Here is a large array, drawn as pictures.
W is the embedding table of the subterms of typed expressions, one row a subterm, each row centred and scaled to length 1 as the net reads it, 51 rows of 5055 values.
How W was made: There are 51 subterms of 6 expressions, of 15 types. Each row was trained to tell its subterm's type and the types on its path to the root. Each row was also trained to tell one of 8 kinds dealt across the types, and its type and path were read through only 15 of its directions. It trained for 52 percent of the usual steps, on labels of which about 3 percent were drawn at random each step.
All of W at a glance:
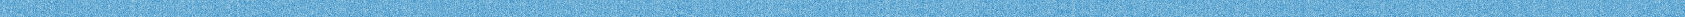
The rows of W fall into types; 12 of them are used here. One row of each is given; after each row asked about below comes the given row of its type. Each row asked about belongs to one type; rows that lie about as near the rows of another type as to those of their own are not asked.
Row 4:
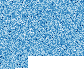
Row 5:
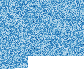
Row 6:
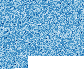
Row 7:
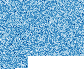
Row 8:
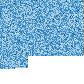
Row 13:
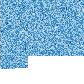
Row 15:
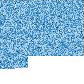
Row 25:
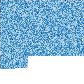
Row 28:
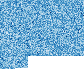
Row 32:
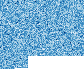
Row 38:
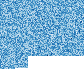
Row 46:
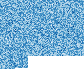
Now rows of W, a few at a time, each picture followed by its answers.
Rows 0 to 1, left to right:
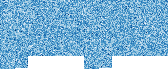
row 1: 5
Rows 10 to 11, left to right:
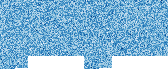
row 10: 13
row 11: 5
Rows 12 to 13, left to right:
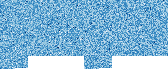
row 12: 46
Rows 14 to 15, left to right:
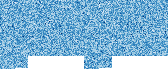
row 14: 8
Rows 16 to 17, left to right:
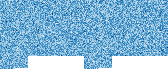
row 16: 13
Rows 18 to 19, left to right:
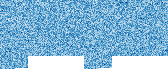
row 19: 25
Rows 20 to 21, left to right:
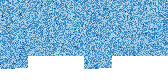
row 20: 32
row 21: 32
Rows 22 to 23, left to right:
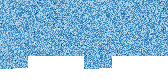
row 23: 4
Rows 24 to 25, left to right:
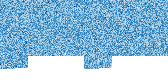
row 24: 46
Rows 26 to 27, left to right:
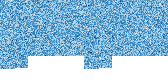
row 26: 25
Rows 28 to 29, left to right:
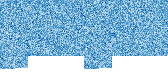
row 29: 5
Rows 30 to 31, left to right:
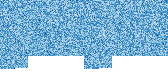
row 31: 38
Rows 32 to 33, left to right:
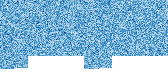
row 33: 8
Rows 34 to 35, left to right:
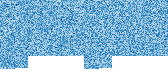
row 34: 7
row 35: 38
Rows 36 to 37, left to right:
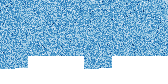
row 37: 7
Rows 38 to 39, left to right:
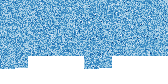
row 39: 6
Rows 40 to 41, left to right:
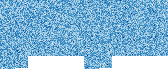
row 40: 4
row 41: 8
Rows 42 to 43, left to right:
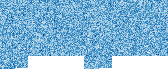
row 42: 46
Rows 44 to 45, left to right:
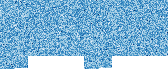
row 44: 13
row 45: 28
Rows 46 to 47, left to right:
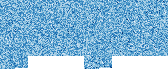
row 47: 8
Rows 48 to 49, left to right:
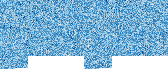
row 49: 25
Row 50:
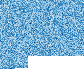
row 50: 13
